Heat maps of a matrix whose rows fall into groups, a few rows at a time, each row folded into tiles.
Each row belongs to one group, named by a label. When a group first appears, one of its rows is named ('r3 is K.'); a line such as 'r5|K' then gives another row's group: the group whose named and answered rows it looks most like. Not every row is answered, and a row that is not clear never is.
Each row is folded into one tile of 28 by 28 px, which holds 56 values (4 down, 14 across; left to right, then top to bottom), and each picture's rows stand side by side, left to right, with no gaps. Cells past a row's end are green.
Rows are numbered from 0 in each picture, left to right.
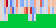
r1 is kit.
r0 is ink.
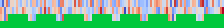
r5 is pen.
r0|ink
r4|ink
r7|ink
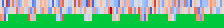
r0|kit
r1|pen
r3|ink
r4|pen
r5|pen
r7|pen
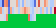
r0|ink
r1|pen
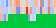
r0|pen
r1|kit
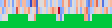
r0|ink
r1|ink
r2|kit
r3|kit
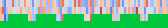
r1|kit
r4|ink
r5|ink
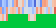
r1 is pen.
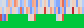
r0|pen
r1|ink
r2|ink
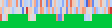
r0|pen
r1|kit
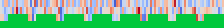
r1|kit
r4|ink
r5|pen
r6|ink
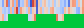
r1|ink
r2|pen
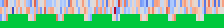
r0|ink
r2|pen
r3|kit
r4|kit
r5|pen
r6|pen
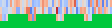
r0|pen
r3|kit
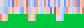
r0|pen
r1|pen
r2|kit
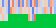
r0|kit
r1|ink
